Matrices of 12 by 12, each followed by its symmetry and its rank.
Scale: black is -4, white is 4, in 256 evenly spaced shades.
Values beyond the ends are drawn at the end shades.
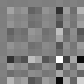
symmetric, rank one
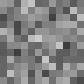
neither, full rank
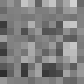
antisymmetric, rank two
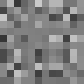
antisymmetric, rank two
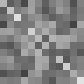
symmetric, full rank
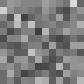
neither, full rank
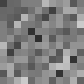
symmetric, full rank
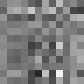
neither, rank two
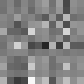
neither, rank two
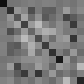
symmetric, full rank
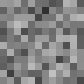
neither, full rank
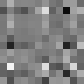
antisymmetric, rank two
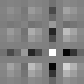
symmetric, rank one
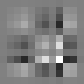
symmetric, rank one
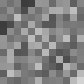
symmetric, full rank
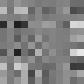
neither, rank two
